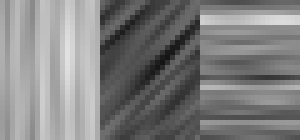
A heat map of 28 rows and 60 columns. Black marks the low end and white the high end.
It is made of 1 by 3 panels. Panel 1,1: high, streaked downward. Panel 1,2: low, slanting up to the right. Panel 1,3: middling, streaked across, strong in contrast.
